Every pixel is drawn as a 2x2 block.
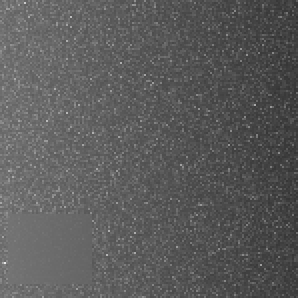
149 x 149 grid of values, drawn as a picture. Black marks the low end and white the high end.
There are no regular stripes. No single row or column stands out from its neighbours. Values rise toward the left. In the bottom left lies a patch that is calmer than the rest. Fine speckle covers the field. The bottom left is the calmest part.
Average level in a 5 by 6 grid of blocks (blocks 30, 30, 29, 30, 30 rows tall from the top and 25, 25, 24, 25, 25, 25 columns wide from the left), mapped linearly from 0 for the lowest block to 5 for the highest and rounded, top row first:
543210
543210
543210
543210
543210
